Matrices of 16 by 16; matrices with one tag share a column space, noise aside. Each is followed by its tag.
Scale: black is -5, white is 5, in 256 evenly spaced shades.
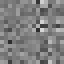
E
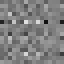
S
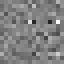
S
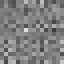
E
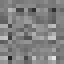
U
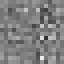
U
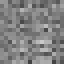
E
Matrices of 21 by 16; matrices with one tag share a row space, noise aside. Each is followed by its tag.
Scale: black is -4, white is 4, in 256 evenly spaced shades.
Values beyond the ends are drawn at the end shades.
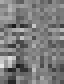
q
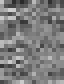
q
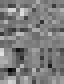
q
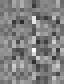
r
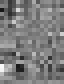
q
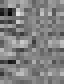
q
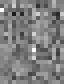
r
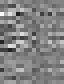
q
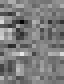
q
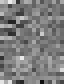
q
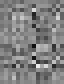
r
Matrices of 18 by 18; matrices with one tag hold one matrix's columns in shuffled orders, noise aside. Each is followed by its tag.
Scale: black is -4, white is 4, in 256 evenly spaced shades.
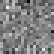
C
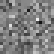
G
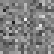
G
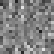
C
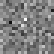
G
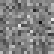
G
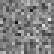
G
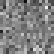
C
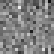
C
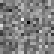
G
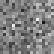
G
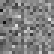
G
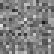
G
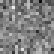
C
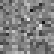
G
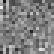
C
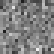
C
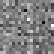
G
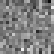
C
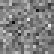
G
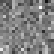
C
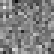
C
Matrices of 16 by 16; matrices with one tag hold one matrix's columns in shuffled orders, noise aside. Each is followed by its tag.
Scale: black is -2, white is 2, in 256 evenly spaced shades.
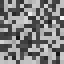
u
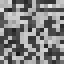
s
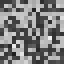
s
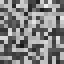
s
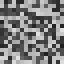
u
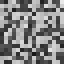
s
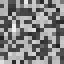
u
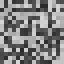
s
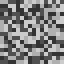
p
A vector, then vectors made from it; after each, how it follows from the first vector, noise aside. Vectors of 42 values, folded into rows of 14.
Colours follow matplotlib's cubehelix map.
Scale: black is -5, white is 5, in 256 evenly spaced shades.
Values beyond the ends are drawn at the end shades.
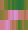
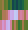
scaled up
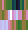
scaled up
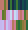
scaled up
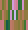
sign-scrambled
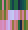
scaled up
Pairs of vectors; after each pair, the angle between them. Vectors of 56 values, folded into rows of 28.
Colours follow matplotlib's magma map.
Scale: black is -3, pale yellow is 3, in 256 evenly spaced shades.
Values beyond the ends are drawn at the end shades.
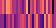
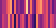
partly aligned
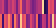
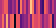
partly opposed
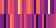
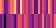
partly aligned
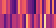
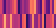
nearly opposite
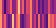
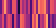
nearly opposite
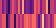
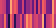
partly aligned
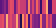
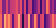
orthogonal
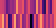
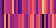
partly opposed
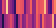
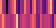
nearly opposite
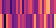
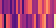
nearly parallel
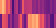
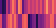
nearly opposite
